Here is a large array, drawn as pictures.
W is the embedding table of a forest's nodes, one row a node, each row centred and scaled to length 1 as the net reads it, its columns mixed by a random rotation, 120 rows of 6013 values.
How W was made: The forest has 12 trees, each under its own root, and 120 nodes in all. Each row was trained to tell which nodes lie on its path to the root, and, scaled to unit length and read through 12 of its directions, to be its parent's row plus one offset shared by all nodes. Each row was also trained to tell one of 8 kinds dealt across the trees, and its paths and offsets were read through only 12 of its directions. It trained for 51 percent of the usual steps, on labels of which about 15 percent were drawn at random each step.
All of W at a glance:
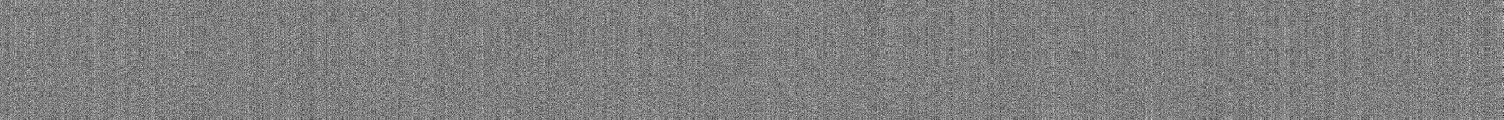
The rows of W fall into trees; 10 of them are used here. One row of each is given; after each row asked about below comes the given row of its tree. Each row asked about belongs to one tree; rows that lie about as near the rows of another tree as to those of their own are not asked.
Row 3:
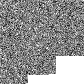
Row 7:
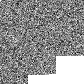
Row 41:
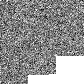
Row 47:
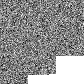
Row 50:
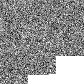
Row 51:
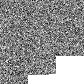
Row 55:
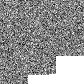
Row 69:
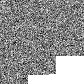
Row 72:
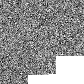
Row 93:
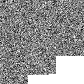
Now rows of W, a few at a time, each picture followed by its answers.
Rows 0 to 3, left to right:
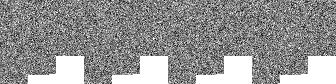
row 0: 55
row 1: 50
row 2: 93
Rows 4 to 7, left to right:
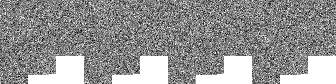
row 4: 41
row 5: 93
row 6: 55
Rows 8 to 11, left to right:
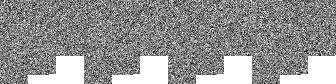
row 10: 69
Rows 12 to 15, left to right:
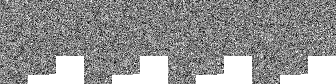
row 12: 55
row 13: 41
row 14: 51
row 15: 7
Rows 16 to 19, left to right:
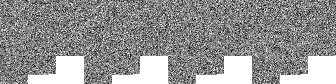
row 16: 50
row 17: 93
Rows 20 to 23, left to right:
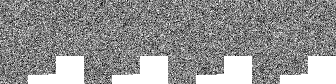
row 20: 50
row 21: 72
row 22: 55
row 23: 50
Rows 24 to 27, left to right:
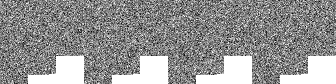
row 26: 41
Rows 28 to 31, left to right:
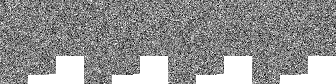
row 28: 93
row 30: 55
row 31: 93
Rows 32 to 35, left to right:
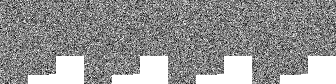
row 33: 93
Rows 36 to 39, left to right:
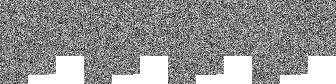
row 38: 69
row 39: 50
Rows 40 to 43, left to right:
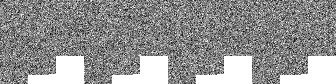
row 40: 55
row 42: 55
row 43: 55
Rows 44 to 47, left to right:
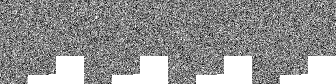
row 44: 47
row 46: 7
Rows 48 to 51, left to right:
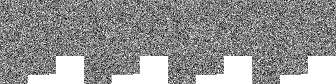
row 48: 93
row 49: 50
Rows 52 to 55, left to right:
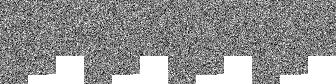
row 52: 41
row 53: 93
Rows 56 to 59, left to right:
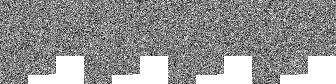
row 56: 47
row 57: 50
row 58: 47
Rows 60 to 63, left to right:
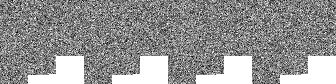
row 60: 72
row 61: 55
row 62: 50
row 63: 51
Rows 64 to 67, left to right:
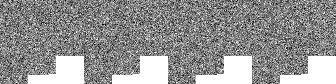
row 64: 72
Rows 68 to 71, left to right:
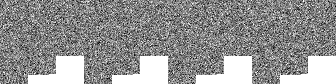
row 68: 51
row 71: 55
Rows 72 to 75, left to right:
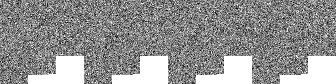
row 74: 47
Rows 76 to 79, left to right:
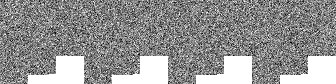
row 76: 93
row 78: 69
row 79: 69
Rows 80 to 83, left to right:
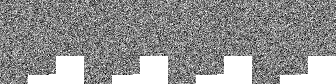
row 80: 47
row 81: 69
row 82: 3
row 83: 50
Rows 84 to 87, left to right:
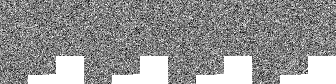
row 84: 50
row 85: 93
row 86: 41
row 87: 41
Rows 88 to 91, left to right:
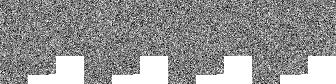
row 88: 47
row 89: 47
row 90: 47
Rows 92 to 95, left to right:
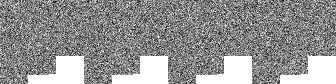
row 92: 3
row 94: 55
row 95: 41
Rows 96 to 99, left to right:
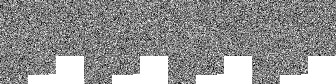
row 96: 72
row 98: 50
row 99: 47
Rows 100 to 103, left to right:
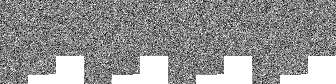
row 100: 41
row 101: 47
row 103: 41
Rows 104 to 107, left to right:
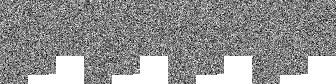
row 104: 93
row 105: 51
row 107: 50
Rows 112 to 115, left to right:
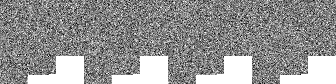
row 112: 47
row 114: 93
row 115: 47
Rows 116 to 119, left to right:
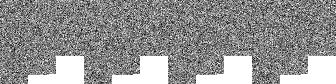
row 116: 41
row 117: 55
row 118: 41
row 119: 41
